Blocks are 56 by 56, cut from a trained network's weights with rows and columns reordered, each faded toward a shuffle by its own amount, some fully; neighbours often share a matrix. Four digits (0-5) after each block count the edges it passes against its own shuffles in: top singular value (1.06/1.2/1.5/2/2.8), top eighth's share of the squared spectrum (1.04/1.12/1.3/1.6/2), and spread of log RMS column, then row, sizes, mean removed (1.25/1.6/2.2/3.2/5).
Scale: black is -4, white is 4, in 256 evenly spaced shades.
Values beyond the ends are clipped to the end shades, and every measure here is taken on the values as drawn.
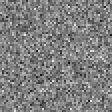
0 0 0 0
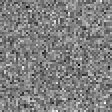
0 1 0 0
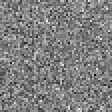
0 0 0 0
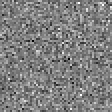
1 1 0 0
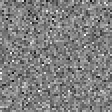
0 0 0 0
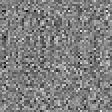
4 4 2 2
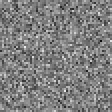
0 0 0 0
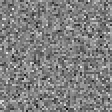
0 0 0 1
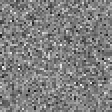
0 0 0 0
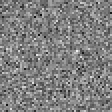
0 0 0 0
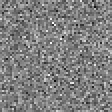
0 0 0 0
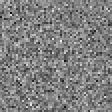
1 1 0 0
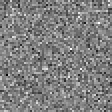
0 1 0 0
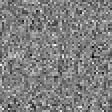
3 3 1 2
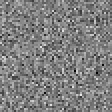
3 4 2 2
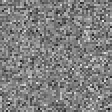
1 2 1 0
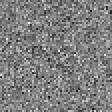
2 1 0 0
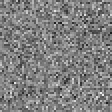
2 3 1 1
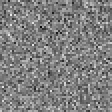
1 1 0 0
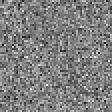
0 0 0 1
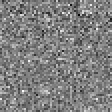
2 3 1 1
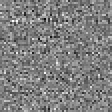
3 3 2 2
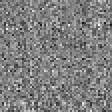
3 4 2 2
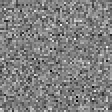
2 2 0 2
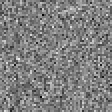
1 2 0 0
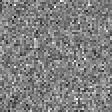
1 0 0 0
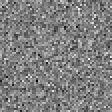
1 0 0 0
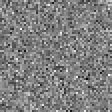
1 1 0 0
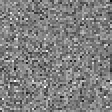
2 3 2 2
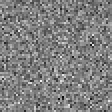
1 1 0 0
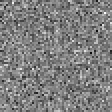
1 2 0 0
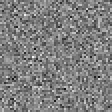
2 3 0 1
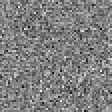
0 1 0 0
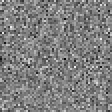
2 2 0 1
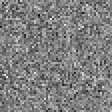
2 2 0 1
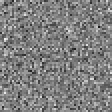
3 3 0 1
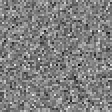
2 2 0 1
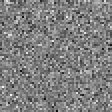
2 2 0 1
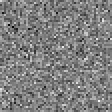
0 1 0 0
